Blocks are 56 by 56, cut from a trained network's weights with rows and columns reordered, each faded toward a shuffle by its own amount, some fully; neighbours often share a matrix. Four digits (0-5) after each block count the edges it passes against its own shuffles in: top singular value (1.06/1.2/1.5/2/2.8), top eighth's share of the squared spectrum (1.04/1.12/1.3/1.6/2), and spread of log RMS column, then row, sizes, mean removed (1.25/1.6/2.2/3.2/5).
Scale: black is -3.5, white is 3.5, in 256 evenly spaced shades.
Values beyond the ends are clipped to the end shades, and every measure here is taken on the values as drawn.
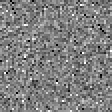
0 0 0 0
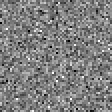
0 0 0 0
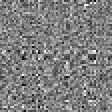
4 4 2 2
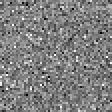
0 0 0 0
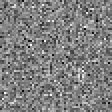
2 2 1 0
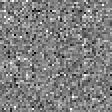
3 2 1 1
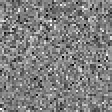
1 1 0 1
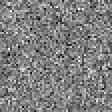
0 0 1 0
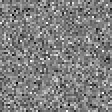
0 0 0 0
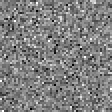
0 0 0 0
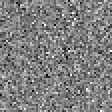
1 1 0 0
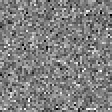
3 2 0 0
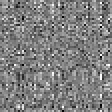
4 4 3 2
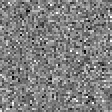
2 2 0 0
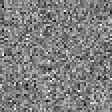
3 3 1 1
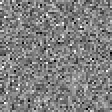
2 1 0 0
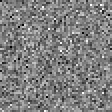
0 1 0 0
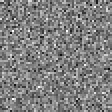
2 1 0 1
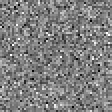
2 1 0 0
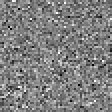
2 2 0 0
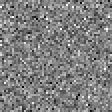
2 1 0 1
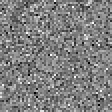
1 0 0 0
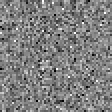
2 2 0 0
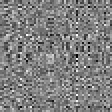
4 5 3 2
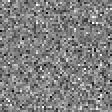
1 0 0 0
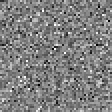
2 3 1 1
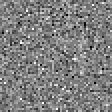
2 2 0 0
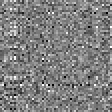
4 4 2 2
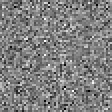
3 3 1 1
